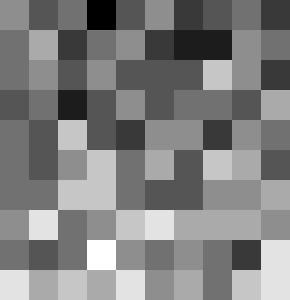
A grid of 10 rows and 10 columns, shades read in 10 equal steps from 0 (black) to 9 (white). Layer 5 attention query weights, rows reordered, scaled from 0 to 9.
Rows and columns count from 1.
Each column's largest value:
8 8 7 9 8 8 6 7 7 8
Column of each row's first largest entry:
1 2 8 10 3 4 3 2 4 1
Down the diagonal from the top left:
5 6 3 3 2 6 3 6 2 8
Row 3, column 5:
3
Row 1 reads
5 3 4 0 3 5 2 3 4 2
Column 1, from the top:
5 4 4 3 4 4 4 5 4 8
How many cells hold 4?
22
